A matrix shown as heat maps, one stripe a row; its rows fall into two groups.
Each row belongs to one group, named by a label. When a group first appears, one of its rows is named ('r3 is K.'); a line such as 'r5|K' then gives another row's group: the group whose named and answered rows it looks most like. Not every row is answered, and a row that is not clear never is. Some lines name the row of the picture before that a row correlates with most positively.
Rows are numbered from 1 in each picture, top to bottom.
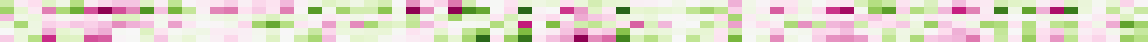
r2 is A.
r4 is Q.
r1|A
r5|A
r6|A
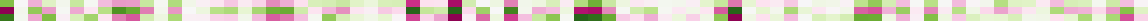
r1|A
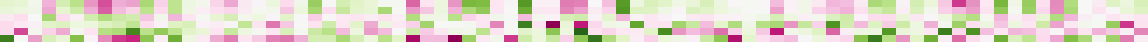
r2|A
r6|A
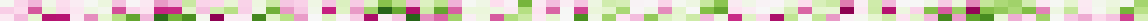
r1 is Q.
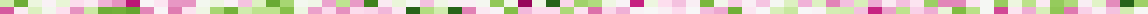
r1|Q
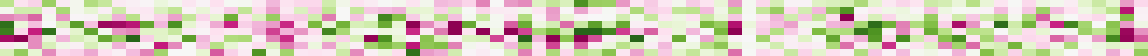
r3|Q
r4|A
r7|Q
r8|Q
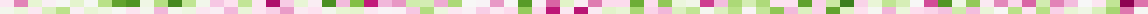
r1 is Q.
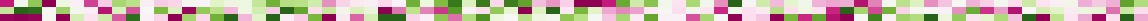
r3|Q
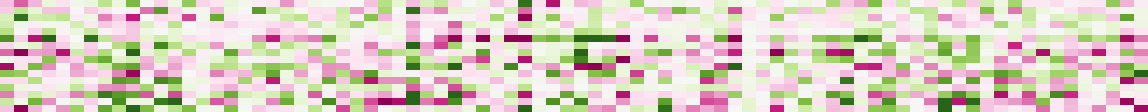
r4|A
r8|Q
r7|Q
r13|A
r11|Q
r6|A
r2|Q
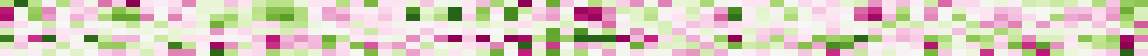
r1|Q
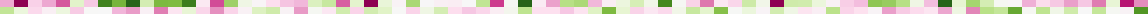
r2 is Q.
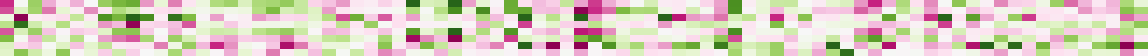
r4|Q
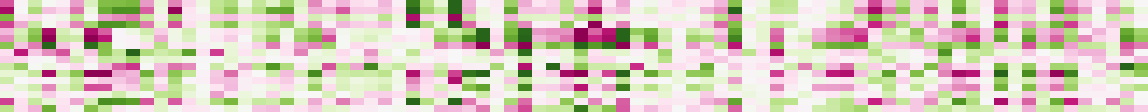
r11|A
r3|A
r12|A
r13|A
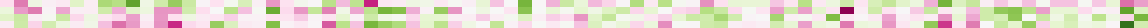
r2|Q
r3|Q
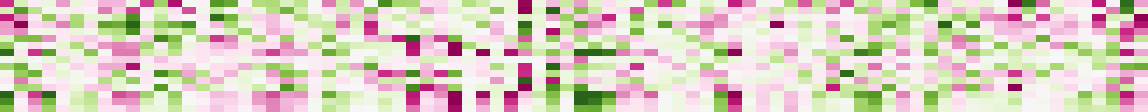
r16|A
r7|A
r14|A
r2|Q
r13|Q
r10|Q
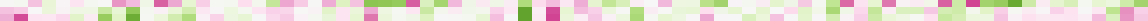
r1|Q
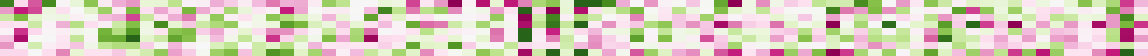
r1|A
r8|Q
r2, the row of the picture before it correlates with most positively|2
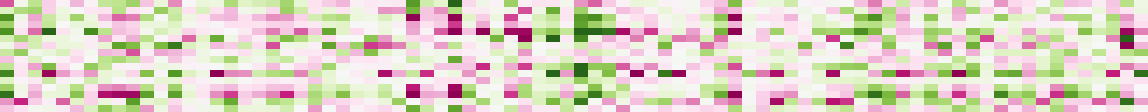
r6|Q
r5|A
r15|Q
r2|Q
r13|A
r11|Q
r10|A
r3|A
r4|A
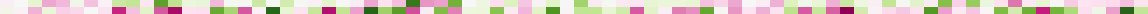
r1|Q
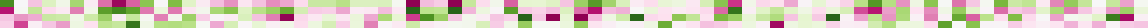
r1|A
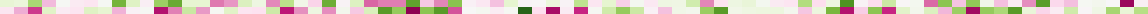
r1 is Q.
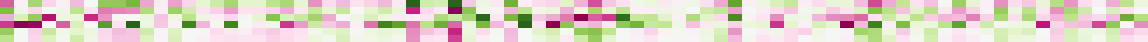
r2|A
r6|A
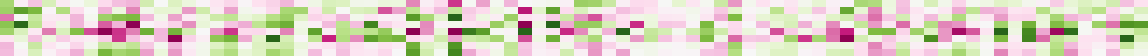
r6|Q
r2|Q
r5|A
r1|A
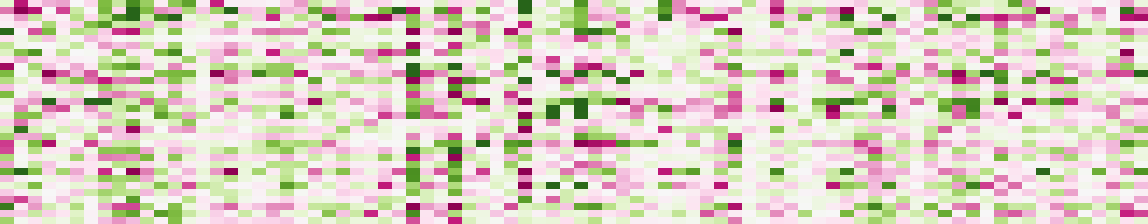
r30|A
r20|A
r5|A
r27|Q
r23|A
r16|Q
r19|Q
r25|Q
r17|Q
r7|A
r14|A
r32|A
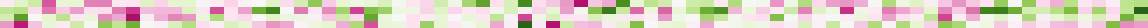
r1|A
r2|Q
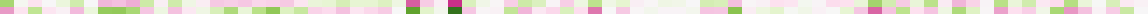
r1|A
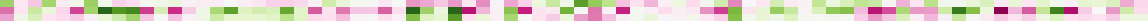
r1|A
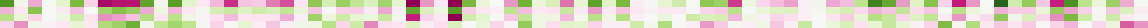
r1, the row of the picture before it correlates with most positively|1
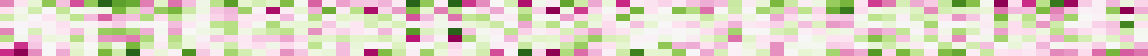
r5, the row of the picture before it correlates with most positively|2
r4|Q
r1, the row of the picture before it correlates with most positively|2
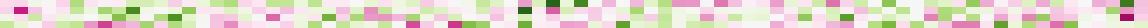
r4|A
